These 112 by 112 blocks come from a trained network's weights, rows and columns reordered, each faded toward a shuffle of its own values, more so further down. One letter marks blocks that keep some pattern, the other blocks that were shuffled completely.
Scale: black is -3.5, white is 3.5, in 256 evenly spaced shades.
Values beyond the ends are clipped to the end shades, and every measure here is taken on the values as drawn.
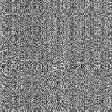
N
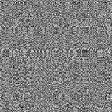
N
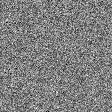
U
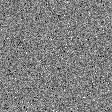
U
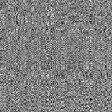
N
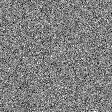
U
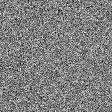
U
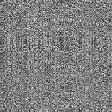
N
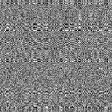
N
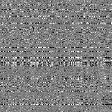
N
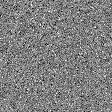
U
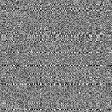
N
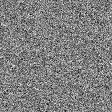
U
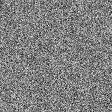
U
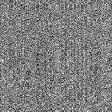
N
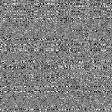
N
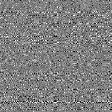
N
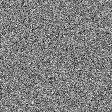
U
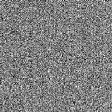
N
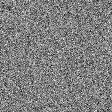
U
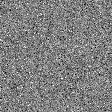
U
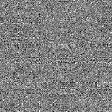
N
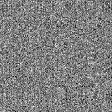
N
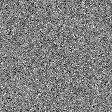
U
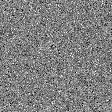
U
